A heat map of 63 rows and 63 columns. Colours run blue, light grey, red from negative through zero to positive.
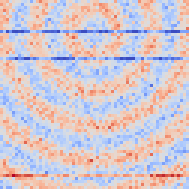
Slope: none. Rings: centred on the top middle. Average level on the scale: 50%. Odd lines: rows 11, 20 and 59.
